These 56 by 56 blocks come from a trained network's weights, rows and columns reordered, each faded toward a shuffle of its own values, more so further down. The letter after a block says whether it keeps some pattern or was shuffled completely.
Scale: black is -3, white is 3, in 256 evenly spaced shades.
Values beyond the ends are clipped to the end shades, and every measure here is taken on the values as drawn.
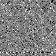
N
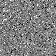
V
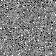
N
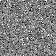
V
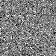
N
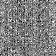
N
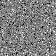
V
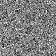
N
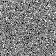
V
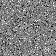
V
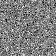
V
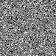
V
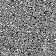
V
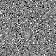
N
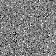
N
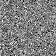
V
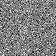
V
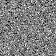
V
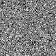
N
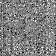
N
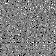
N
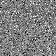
V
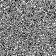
V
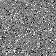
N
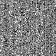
N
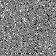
N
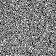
V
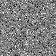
V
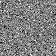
V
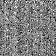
N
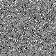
V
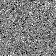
V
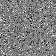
V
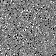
V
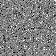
N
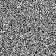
V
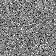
V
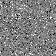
N
